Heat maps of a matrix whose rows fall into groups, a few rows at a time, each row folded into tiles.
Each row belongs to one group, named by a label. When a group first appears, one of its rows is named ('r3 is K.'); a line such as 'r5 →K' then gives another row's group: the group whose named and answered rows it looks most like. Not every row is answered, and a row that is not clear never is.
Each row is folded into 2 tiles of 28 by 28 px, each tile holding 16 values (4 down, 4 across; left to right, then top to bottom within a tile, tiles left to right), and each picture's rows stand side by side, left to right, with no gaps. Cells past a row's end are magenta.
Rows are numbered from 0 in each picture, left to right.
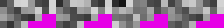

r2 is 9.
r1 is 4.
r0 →4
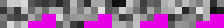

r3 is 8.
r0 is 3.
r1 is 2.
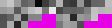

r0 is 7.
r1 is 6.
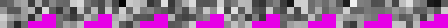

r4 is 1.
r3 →4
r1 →3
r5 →3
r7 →9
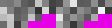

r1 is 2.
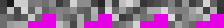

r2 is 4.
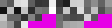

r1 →3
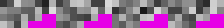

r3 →6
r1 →4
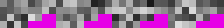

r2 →7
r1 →9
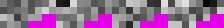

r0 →6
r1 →9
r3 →9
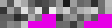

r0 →3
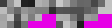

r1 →6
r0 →2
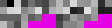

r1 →8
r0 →9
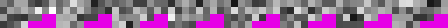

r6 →6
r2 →2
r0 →4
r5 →6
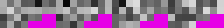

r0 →7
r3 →4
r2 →3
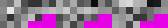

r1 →7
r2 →1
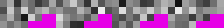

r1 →2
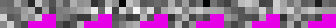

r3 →7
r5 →7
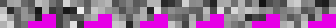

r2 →2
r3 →9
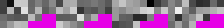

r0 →3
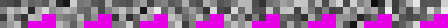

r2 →6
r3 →2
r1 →9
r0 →6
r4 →1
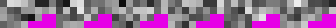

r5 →3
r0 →4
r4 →6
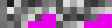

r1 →4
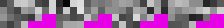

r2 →2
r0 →4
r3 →4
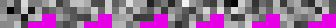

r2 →1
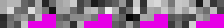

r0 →8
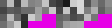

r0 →6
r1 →3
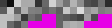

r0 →1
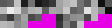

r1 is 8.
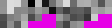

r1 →4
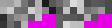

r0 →8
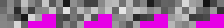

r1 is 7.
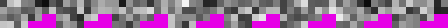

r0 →9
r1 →6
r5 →4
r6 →2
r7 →8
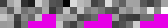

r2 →4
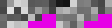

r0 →3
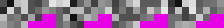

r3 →3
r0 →1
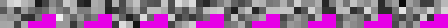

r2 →6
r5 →8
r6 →8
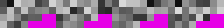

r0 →1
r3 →7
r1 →8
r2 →4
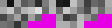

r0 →7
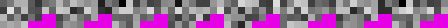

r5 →3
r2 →9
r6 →8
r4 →1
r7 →9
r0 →1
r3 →7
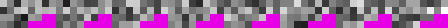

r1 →7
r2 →3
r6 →3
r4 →2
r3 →2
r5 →2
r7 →4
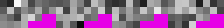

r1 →2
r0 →3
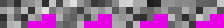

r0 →6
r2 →1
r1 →4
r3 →6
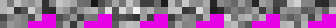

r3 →8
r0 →8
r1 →7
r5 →9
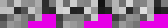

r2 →8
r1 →8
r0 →8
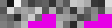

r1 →1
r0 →3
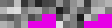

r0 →9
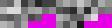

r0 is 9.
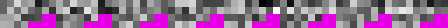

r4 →9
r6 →9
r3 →3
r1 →8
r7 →9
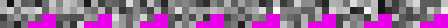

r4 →7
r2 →2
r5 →9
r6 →8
